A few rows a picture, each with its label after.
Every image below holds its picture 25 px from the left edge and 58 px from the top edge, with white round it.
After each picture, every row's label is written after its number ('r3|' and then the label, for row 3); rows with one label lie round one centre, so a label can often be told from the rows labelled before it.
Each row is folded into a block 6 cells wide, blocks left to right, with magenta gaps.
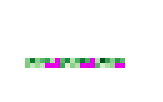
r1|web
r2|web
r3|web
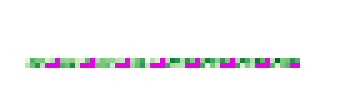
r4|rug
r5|rug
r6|rug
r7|rug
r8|web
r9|web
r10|web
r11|web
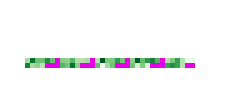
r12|web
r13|rug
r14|web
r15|web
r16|rug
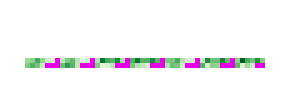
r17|rug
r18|rug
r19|web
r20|web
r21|rug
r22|web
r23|web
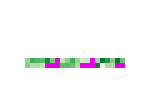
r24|web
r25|rug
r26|web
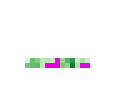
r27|rug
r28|rug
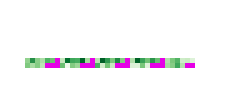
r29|web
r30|web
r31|web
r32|web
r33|rug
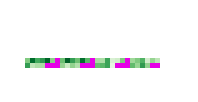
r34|web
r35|web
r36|rug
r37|rug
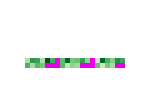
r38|web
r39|web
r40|web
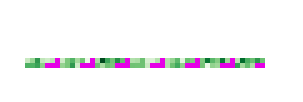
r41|rug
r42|rug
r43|web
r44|rug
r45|rug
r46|web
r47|web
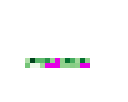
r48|web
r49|web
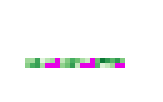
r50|rug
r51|rug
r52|web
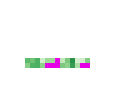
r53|rug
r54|rug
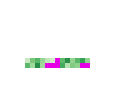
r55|rug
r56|web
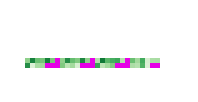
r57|web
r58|web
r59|web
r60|rug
